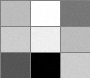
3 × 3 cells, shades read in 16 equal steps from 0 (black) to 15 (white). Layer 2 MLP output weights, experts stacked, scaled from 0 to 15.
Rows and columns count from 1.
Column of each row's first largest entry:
2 2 3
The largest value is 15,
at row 1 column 2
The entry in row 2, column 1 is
12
